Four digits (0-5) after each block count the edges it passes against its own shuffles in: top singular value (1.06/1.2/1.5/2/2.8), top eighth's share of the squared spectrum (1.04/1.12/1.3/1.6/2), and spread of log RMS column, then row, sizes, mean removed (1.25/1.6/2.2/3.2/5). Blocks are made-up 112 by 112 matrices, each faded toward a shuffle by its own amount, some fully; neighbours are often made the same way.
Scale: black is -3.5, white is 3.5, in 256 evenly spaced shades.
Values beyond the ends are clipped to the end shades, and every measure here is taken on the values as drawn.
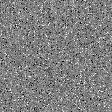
3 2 0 0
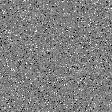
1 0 0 0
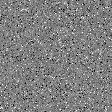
2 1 0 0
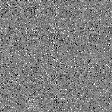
4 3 2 2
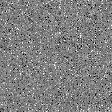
3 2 1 0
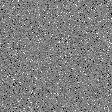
2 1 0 0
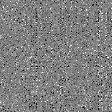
4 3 2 1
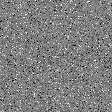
2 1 0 0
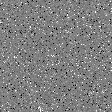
0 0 0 0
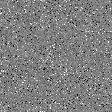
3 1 0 0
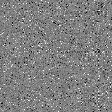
3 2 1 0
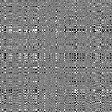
5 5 4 4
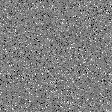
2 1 0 0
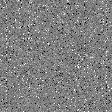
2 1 1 0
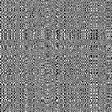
5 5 4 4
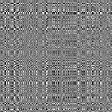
5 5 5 4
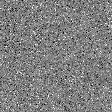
0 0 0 0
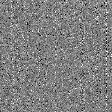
3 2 3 0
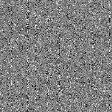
3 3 3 0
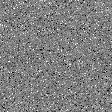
2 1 0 0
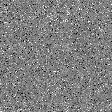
2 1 0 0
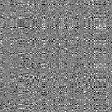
5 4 3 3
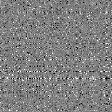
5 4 2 3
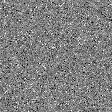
0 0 0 1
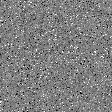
0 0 0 0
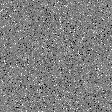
0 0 0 0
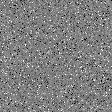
0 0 0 0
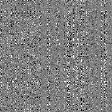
2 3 4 3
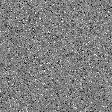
0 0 0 0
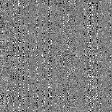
2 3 4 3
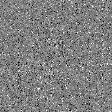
1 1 2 0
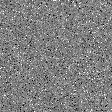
0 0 0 0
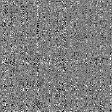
2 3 4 3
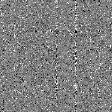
2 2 3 2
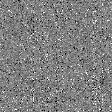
1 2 2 1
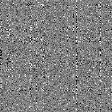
2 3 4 3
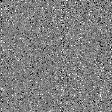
1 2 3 1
